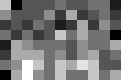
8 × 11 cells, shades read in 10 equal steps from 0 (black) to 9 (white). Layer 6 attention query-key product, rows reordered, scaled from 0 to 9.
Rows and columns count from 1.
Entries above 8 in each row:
0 0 0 0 0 0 1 1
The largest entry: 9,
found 2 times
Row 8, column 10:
4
